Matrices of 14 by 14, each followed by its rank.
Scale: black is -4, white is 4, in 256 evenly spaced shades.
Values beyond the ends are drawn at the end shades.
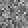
full rank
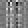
two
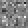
three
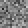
full rank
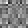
two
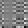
one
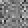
three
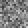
full rank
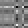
one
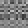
two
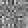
three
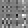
two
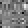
three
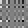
one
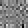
three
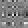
two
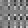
one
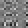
two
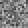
full rank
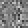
three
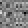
three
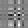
one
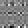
two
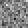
full rank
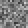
full rank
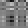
one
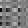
one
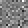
three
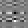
one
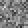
full rank
